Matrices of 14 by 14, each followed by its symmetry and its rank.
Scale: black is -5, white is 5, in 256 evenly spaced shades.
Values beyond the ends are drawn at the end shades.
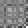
symmetric, rank two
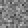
neither, full rank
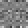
neither, rank two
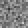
symmetric, full rank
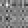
neither, rank two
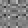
neither, rank two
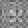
symmetric, rank two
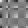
symmetric, rank one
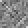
symmetric, full rank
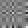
symmetric, rank one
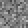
neither, full rank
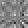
symmetric, rank two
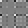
symmetric, rank one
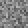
neither, full rank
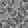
symmetric, full rank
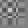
symmetric, rank one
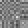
symmetric, rank two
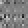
neither, rank two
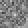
symmetric, full rank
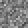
symmetric, full rank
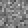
neither, full rank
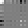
symmetric, rank one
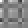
symmetric, rank one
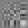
symmetric, rank two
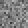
neither, full rank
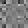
neither, rank two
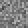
neither, full rank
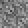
symmetric, full rank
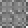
symmetric, rank two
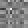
neither, rank two
